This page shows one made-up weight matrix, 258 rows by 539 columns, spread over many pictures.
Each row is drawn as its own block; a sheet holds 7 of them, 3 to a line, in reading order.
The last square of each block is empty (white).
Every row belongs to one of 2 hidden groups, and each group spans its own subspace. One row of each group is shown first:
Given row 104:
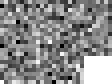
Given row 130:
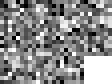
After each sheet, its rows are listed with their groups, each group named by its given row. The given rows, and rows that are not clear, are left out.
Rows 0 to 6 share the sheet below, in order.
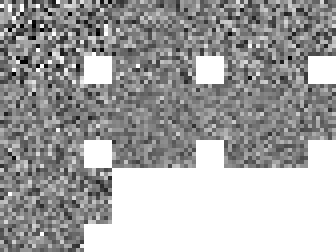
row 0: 104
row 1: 130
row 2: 130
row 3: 104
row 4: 130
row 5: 130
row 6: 130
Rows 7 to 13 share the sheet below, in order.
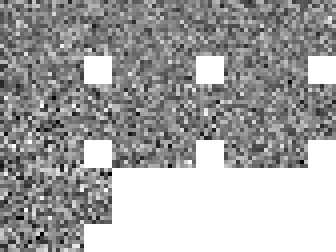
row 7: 104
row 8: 130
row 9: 130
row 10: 130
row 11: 130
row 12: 130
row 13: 130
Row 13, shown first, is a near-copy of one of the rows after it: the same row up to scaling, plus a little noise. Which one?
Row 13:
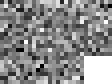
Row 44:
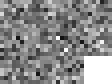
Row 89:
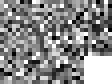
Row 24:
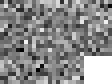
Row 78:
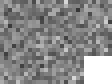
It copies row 24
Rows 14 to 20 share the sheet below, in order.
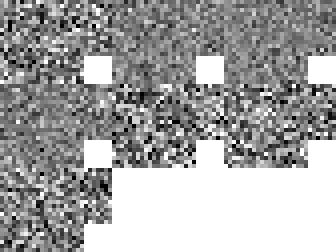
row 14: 130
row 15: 130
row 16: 130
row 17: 130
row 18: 130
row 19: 104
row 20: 130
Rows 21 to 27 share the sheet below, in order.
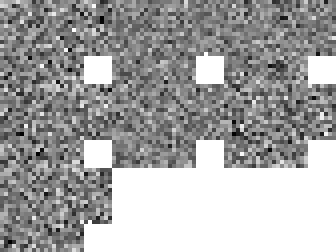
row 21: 130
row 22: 104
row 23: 104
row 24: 130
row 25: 130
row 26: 130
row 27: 130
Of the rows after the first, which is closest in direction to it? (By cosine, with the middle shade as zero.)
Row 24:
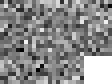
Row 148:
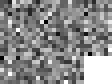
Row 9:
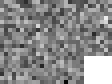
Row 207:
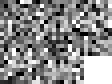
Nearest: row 148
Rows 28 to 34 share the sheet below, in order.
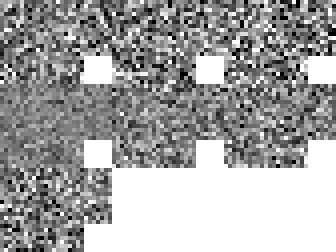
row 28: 104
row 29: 130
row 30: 104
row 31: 104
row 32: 104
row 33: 104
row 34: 104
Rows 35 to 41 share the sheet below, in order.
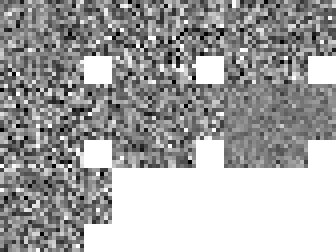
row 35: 104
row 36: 130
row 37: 130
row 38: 104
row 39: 130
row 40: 104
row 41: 130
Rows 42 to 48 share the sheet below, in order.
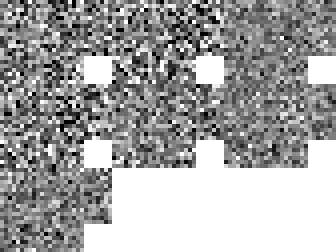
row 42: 104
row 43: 104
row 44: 130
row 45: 104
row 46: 130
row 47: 104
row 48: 104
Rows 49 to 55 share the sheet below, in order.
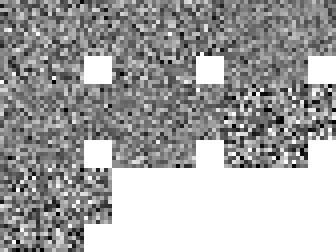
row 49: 104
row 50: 130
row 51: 104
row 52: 130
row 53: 130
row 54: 104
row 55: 104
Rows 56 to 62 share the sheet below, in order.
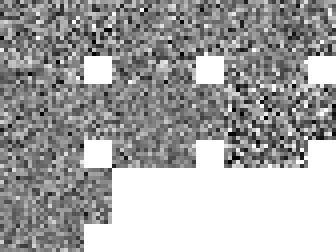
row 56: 130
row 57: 104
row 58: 104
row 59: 104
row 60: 104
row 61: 130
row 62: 130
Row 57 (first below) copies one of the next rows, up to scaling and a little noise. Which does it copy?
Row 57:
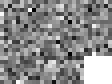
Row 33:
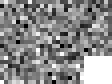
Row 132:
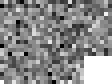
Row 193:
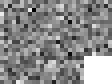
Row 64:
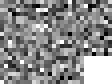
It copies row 193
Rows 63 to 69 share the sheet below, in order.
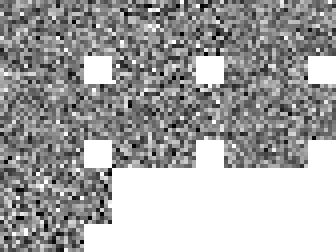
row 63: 130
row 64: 104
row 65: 130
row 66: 130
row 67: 104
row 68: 130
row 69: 130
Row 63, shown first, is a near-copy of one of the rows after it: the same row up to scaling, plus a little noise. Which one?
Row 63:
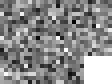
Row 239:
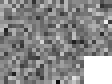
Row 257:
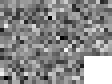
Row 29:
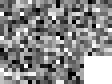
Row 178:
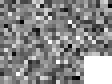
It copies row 29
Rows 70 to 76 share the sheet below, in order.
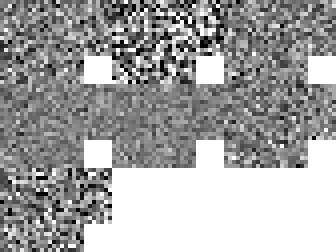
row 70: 104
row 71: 104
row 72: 130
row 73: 130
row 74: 104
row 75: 130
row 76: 104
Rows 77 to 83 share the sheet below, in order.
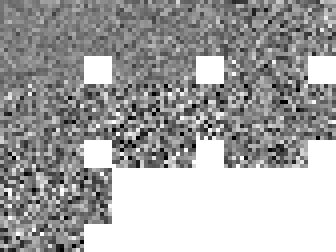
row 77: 130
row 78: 130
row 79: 130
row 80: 104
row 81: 104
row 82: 104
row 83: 130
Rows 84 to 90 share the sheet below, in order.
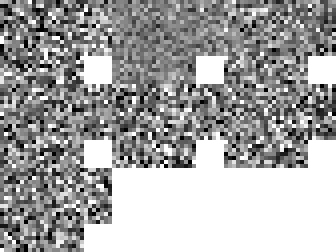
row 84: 130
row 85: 104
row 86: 130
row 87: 104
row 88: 104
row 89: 130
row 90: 104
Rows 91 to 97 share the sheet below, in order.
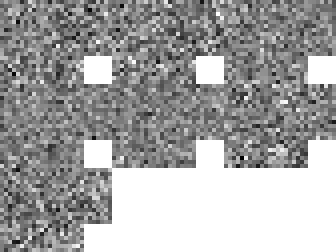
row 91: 104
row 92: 104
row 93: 104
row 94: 104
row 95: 130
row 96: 104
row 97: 130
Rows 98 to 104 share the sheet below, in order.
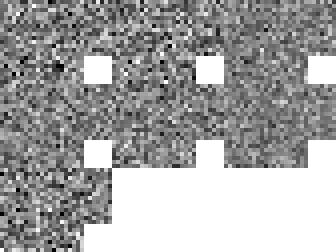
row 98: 104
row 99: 104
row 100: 104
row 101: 130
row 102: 130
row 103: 104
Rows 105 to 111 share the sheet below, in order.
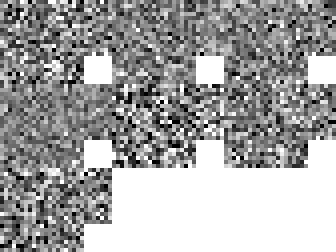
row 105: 104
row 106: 130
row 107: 130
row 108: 130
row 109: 130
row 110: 104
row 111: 130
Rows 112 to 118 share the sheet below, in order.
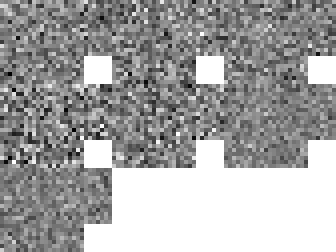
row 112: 130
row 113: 104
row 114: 104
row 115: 130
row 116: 130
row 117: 104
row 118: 104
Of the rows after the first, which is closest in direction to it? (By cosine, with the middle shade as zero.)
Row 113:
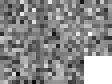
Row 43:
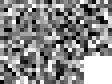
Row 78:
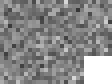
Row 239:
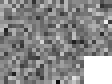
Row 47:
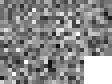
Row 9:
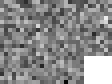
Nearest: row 47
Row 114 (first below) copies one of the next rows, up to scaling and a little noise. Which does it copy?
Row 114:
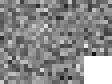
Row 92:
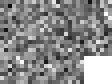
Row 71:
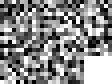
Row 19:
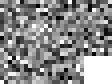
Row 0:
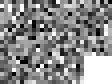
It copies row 19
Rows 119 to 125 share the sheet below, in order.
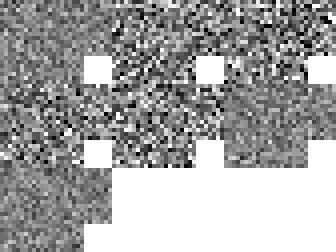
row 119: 130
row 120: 130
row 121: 104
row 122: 130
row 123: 130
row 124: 130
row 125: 130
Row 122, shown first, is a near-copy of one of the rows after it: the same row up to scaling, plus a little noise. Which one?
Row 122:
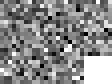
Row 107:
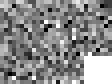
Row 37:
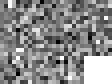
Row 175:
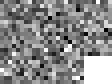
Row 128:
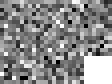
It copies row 175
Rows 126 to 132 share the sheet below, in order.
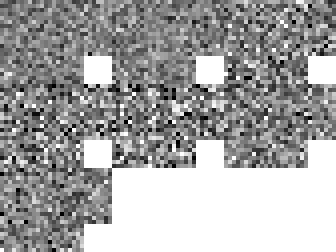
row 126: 130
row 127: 104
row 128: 130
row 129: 130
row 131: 130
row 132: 104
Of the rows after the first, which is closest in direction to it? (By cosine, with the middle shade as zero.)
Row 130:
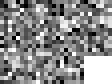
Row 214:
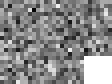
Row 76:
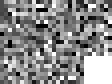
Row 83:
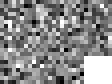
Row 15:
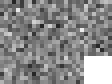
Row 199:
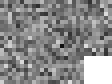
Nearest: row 83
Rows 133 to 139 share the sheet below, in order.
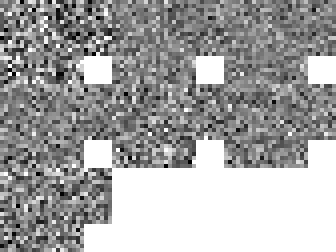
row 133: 104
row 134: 104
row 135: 104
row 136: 130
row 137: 104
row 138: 130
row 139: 130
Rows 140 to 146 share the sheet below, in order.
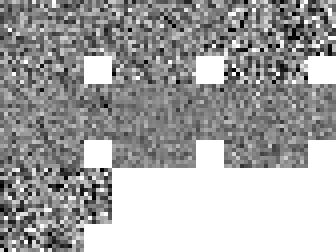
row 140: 104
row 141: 130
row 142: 104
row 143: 130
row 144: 130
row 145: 104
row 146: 104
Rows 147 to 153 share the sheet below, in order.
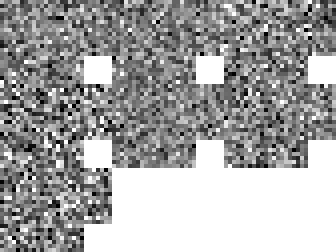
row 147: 104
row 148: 130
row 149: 130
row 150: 130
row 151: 104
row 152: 104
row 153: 104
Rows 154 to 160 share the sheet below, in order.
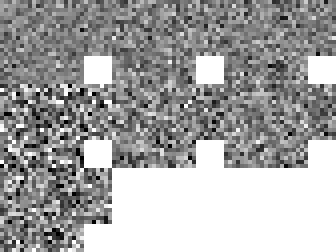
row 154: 130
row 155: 130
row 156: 104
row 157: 104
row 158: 130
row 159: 130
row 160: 104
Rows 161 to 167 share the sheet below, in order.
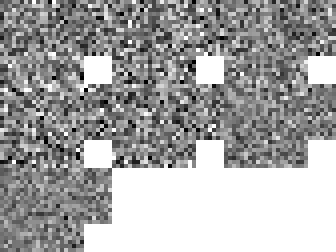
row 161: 104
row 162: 104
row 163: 104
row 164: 130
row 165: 130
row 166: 130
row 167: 130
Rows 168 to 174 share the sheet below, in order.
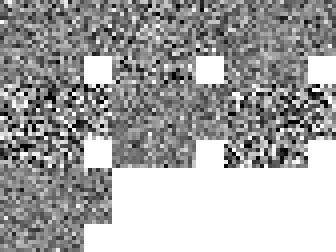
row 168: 130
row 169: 104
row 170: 104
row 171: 130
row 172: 104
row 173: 104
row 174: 130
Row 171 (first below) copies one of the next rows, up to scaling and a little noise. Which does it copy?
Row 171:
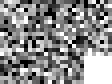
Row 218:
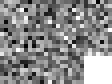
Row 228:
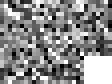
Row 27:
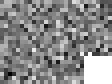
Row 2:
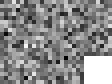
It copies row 218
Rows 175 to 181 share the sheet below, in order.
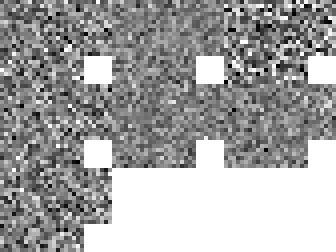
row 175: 130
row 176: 130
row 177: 104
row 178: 130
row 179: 104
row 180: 130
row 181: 130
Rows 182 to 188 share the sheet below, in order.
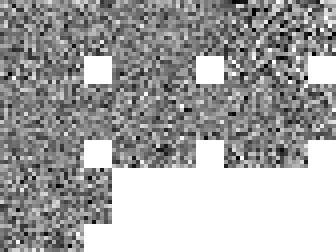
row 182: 130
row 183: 130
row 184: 130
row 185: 130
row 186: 104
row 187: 104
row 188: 104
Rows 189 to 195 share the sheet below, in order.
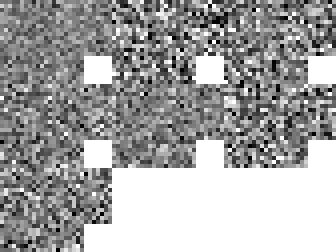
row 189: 104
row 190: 130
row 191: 104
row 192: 130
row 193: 104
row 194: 104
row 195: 130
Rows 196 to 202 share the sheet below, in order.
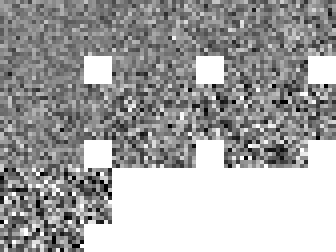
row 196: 130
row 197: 130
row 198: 104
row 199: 104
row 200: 104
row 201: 104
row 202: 130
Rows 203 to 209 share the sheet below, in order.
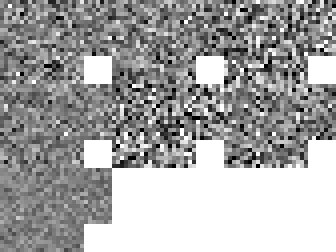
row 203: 104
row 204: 130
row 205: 130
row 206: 130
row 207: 130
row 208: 130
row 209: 130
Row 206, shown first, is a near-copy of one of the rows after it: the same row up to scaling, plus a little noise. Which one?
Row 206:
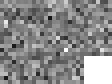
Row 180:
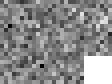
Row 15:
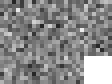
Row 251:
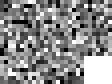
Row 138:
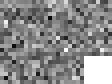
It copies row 138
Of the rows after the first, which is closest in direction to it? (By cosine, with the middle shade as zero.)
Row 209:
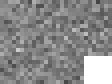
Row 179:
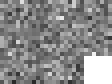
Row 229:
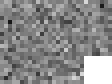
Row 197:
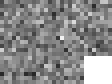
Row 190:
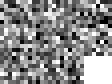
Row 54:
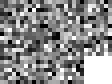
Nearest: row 229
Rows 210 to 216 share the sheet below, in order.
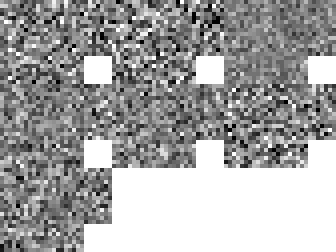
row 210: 130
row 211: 130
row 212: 104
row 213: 130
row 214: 104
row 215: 104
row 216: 130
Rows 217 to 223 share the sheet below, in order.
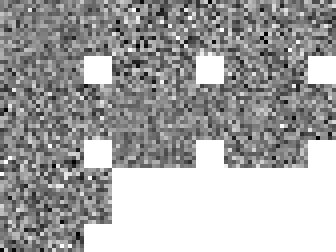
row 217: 104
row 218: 130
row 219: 130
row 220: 130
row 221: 130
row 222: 104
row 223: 104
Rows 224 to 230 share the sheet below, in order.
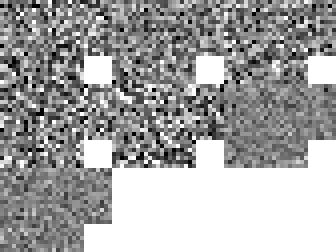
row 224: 104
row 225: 104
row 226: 104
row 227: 130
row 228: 130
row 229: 130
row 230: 130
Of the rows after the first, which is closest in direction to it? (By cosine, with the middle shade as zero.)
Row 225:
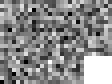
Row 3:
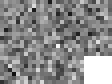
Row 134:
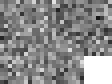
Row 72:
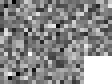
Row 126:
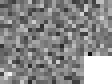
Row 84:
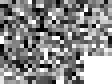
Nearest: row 3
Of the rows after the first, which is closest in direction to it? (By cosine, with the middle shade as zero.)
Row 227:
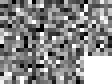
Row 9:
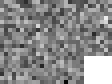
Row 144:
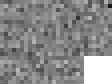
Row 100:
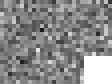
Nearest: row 9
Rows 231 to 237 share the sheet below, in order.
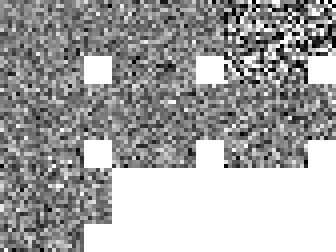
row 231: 130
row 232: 104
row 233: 104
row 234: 104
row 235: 104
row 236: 104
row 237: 104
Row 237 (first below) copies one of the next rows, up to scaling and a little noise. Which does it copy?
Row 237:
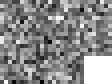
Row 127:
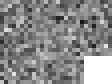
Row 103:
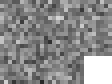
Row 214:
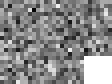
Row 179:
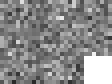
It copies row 103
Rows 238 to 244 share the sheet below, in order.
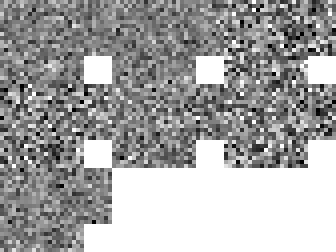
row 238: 104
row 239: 130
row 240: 104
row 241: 104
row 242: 130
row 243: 130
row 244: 104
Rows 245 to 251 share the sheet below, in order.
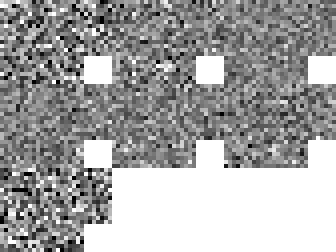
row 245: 130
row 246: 104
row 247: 130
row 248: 104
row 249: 130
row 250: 104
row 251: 130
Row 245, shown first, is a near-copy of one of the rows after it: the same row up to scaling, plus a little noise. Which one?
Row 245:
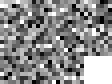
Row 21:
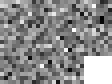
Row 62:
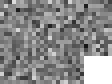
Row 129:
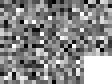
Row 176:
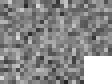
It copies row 21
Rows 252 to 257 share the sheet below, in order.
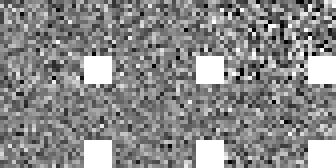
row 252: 104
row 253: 130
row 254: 130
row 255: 130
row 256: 130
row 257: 130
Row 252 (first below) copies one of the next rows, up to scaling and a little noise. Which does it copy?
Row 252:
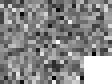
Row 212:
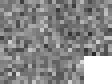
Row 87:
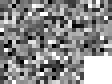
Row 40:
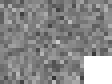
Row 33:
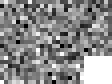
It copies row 40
